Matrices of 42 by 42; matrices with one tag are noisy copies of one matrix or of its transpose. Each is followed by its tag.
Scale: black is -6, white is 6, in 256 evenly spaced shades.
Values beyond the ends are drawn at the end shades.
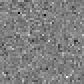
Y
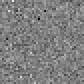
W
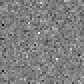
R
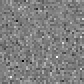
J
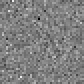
W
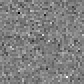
Y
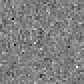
Y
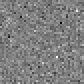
J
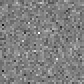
R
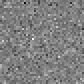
R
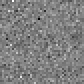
W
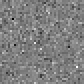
Y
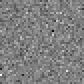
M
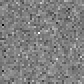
R
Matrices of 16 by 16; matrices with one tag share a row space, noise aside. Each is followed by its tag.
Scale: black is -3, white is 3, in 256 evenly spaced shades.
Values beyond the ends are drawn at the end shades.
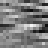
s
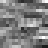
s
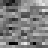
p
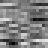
p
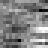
s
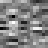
p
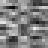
p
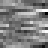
s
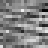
s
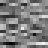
p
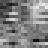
p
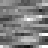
s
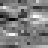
p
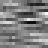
s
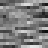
s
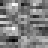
p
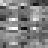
p
